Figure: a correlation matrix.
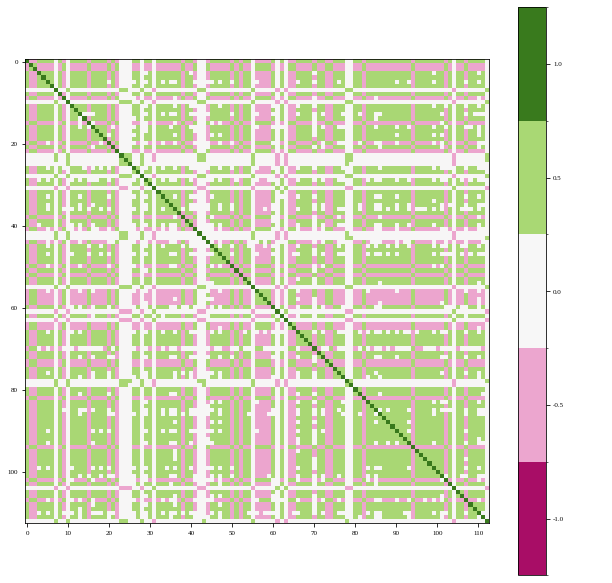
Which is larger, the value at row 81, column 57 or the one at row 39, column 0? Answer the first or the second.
the second
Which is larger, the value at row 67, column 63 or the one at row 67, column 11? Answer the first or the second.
the second
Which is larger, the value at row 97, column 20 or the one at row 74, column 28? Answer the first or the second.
the second
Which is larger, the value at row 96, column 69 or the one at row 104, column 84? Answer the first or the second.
the first
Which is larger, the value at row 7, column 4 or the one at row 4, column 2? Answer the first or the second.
the first
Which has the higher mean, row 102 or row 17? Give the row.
17
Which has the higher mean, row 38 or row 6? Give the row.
6
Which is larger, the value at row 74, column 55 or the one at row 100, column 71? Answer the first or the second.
the second
